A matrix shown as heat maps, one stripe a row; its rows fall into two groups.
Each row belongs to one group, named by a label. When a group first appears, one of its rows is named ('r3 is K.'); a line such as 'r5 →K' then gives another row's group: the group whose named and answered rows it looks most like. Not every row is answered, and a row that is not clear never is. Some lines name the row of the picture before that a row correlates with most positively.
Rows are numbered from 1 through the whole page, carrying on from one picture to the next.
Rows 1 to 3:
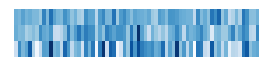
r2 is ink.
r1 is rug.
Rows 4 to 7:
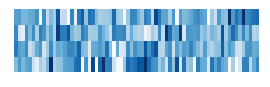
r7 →rug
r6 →rug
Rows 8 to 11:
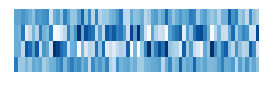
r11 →rug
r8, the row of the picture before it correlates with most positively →5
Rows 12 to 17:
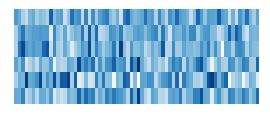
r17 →ink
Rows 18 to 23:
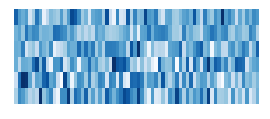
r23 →ink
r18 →rug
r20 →ink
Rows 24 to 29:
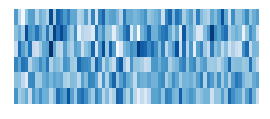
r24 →rug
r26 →rug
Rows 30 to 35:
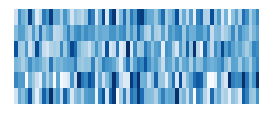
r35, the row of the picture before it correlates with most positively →26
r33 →rug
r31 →ink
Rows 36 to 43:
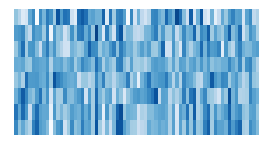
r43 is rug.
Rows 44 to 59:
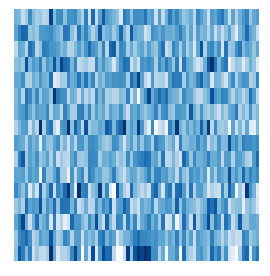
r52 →ink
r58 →rug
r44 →rug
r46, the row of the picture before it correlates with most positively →38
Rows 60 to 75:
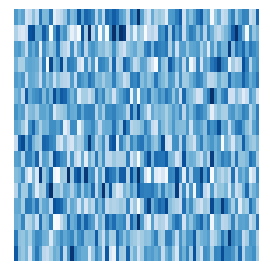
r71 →rug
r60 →ink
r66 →ink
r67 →rug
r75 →rug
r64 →ink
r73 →ink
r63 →rug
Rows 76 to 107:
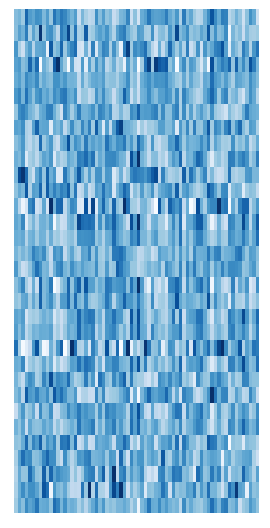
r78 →rug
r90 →ink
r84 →ink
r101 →ink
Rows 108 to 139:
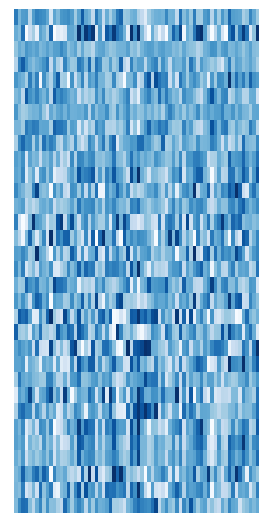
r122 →rug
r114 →rug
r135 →ink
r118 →ink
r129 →rug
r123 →rug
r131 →rug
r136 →ink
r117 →ink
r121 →rug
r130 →ink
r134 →ink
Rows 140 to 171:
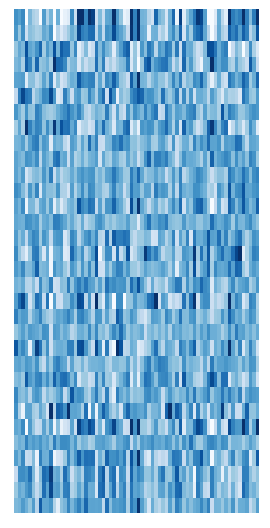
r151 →ink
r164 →rug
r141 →ink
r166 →ink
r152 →ink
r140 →ink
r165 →rug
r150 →ink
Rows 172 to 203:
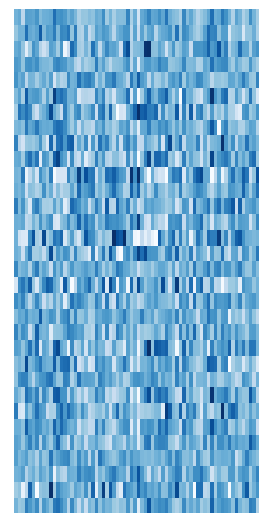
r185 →ink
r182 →ink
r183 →ink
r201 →ink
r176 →ink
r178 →rug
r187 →rug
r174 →rug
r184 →rug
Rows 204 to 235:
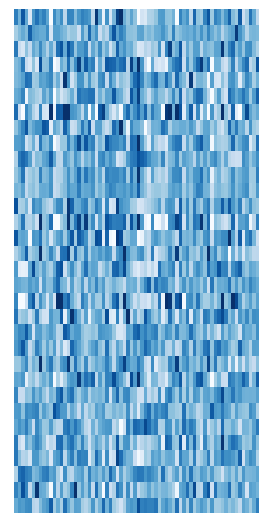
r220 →rug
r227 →ink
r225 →rug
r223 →rug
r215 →ink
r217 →ink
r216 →rug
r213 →rug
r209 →ink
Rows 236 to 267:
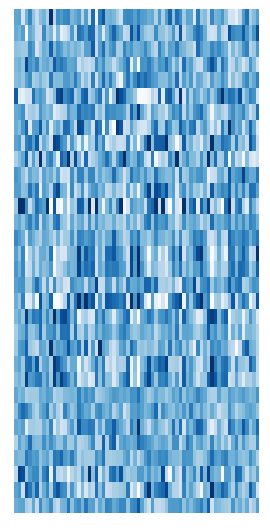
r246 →ink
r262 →ink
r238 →rug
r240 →rug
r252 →ink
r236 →rug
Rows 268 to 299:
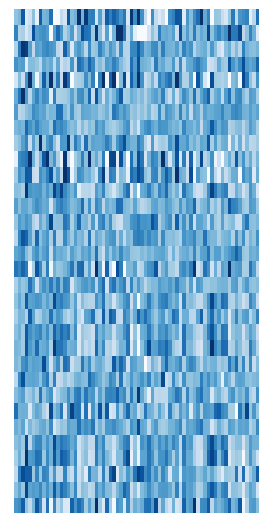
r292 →ink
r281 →rug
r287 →rug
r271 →ink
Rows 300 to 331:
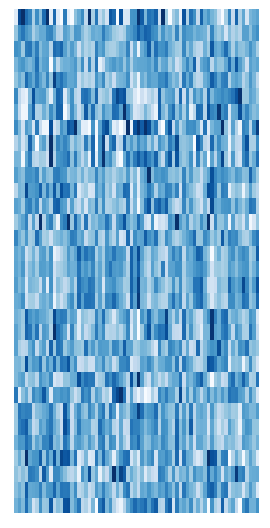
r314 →rug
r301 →rug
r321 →rug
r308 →rug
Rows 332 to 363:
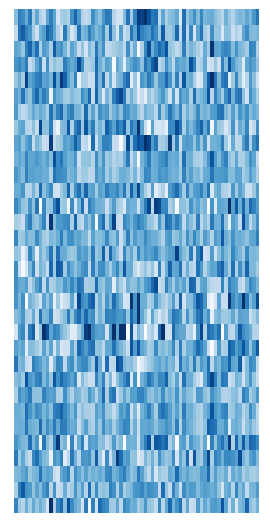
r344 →ink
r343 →ink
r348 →rug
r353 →ink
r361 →ink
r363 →rug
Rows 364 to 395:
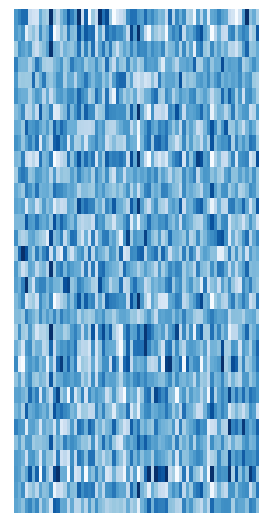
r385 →rug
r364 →rug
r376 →ink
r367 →rug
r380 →rug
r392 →ink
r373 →ink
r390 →ink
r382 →ink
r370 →ink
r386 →rug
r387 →rug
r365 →ink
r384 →rug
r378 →rug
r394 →ink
